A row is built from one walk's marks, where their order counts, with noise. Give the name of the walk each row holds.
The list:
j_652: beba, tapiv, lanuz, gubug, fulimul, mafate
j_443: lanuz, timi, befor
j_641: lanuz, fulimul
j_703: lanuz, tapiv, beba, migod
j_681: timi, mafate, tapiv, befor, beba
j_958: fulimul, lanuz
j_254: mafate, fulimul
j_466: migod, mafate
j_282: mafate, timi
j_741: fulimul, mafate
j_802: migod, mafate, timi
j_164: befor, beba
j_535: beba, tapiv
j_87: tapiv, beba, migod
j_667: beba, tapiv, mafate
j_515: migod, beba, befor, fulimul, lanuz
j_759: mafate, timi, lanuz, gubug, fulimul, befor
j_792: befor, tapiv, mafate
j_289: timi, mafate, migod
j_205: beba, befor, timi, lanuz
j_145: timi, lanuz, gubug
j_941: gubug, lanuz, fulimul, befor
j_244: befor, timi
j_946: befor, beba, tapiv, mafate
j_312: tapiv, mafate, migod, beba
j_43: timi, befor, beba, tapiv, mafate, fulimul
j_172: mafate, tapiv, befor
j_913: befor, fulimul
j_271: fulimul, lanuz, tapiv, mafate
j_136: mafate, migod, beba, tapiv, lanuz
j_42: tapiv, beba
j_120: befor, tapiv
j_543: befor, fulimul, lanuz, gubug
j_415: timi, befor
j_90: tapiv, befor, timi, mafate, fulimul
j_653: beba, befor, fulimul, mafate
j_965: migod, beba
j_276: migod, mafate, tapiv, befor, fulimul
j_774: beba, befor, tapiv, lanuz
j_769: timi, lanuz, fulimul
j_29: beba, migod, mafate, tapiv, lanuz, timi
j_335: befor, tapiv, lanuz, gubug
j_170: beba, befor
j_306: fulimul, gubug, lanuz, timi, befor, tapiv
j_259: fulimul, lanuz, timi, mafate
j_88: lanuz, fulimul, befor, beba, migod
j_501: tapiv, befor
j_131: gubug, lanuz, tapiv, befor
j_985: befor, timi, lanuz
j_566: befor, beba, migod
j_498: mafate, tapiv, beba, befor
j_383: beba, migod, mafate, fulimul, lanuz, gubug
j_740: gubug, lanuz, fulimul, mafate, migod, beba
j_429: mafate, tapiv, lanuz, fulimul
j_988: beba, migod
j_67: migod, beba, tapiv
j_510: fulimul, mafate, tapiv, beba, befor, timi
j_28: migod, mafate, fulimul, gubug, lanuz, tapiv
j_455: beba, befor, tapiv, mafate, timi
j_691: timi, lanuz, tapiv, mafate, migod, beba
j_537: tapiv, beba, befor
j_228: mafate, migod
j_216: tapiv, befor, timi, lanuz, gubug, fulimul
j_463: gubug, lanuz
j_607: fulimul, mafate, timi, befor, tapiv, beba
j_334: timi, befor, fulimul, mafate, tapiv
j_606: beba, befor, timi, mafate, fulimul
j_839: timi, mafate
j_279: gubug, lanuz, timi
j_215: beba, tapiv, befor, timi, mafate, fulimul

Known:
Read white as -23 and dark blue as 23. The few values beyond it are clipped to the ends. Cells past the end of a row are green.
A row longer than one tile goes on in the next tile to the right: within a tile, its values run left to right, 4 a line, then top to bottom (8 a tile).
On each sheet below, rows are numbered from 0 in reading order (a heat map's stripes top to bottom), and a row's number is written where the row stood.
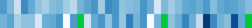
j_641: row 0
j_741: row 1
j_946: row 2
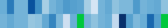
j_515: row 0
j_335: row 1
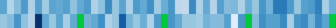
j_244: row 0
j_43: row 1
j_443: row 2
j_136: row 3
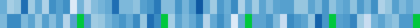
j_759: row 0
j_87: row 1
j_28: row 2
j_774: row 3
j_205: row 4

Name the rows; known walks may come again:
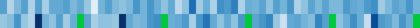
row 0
j_244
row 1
j_216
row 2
j_681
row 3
j_205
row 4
j_566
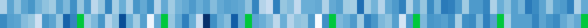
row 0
j_652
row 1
j_334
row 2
j_946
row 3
j_769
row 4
j_839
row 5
j_136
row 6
j_228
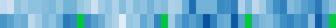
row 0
j_131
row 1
j_279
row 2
j_172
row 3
j_312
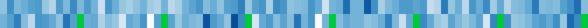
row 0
j_170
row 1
j_641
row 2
j_537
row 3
j_741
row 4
j_515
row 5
j_691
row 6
j_87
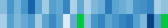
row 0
j_28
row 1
j_498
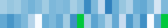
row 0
j_740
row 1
j_259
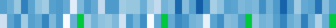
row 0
j_607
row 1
j_958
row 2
j_383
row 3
j_466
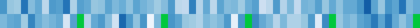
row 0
j_289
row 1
j_543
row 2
j_443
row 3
j_145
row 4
j_276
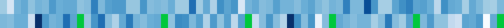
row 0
j_335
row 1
j_653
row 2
j_759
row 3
j_913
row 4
j_965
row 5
j_88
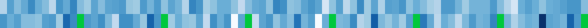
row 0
j_535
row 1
j_774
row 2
j_271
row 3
j_510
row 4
j_43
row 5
j_703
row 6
j_501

